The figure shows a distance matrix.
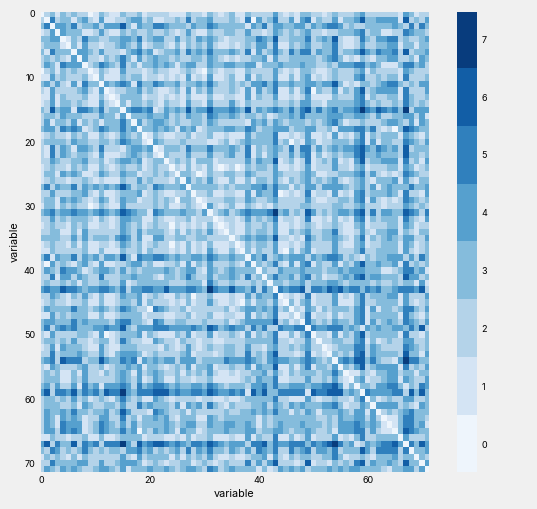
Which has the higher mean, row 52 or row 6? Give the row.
6
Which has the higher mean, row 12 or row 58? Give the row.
58
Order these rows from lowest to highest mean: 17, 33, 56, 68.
33, 56, 17, 68
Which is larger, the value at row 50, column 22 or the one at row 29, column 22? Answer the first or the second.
the second
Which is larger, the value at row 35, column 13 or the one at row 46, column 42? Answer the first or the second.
the second
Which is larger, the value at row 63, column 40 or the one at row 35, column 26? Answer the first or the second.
the second
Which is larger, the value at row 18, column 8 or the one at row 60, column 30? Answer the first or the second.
the second
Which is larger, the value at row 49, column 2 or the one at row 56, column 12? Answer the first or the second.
the second
